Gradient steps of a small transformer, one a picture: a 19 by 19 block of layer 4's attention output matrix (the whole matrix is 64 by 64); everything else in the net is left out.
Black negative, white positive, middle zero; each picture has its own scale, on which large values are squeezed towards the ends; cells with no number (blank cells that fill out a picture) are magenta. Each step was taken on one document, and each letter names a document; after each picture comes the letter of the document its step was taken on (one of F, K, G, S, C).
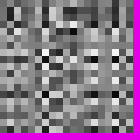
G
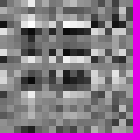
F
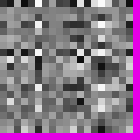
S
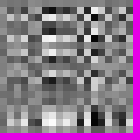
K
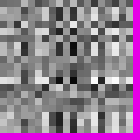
S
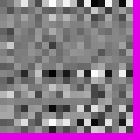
K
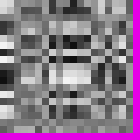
F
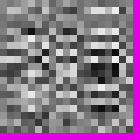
S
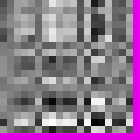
K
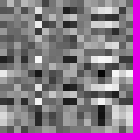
S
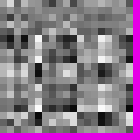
S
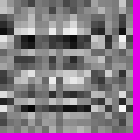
F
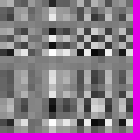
K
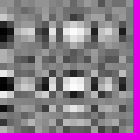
F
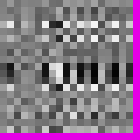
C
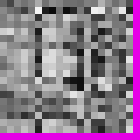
K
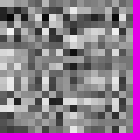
G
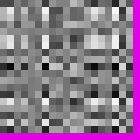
G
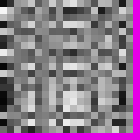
F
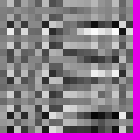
G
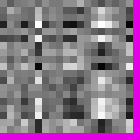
S
